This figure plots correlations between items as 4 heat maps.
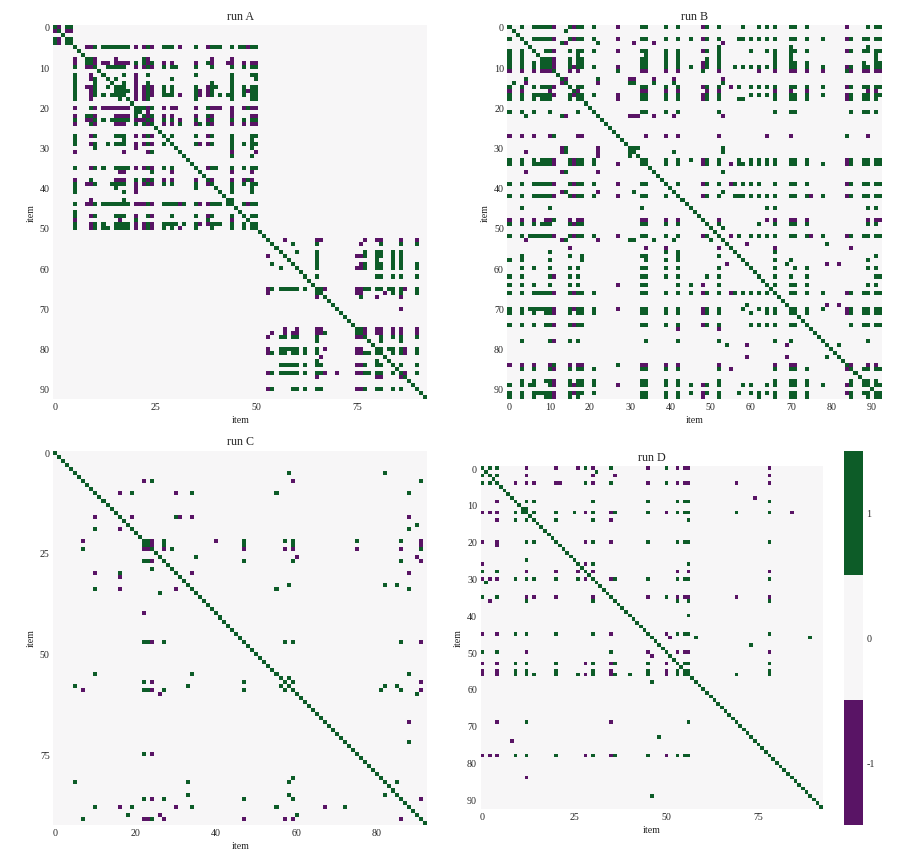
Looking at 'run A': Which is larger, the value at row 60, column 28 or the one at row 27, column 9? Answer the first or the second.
the first
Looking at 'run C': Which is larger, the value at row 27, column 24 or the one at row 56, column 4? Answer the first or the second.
the second
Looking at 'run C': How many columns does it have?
93
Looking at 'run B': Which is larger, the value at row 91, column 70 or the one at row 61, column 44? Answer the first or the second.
the first
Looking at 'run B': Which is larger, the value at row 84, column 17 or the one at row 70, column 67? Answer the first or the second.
the second
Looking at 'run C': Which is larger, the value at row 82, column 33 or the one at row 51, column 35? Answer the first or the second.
the first
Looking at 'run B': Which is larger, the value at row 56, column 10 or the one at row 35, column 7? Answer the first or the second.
the first
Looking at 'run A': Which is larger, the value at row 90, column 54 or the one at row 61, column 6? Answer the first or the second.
the first
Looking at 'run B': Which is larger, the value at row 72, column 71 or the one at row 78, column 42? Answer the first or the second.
the second
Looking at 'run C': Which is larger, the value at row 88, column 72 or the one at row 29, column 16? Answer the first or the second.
the first
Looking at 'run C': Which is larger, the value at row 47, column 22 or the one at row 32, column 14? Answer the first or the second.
the first
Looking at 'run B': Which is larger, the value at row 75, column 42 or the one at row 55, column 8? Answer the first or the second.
the second
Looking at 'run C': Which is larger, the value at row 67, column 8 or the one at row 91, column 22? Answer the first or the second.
the first
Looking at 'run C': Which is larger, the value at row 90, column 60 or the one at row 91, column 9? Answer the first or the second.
the first
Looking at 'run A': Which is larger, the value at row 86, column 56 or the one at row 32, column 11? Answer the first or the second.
the first
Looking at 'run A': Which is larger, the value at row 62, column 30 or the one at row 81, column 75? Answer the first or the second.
the first
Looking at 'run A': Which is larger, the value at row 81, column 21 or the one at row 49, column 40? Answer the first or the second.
the second
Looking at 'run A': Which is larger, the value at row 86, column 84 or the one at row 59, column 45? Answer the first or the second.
the first
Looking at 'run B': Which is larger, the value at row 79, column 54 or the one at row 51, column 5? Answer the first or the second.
the first
